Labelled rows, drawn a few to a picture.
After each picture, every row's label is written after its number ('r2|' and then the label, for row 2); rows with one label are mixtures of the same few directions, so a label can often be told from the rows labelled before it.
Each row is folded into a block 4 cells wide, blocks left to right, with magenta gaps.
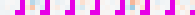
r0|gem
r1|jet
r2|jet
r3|jet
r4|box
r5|jet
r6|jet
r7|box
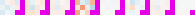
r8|box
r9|gem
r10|gem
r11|box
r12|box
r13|jet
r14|gem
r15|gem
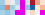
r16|gem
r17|jet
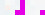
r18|gem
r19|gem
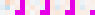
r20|jet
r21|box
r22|gem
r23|gem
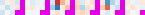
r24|box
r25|jet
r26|jet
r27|gem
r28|jet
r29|box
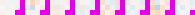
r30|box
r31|jet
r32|gem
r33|gem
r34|box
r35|box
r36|gem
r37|box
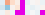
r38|jet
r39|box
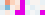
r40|jet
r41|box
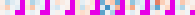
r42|jet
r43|jet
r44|jet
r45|gem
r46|box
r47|jet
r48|jet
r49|jet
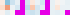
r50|jet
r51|gem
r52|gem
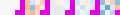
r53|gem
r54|gem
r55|gem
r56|box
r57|box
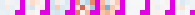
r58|gem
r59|jet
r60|gem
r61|box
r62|gem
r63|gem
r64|gem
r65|jet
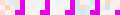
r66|box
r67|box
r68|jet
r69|gem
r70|jet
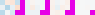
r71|box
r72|gem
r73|gem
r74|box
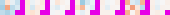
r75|gem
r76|gem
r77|jet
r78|jet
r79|gem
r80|box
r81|gem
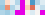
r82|gem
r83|jet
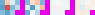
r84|gem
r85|box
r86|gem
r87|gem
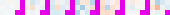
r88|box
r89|jet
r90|gem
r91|box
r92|gem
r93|jet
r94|jet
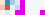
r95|jet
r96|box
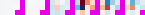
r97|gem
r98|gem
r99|gem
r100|jet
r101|jet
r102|jet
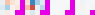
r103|jet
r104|jet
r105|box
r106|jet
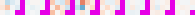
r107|jet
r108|box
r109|box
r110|jet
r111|box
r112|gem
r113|gem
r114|box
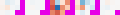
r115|jet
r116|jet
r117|gem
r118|jet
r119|jet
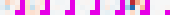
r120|jet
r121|gem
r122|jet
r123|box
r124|gem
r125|jet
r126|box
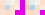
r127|gem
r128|gem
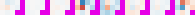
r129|jet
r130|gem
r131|box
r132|jet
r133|gem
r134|gem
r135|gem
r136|jet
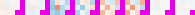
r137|gem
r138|gem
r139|gem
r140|box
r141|box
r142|box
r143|jet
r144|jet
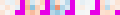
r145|box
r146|gem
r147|gem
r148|jet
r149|gem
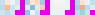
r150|gem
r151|box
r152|gem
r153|gem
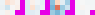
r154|jet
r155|gem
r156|gem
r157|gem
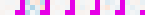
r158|box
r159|box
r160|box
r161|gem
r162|jet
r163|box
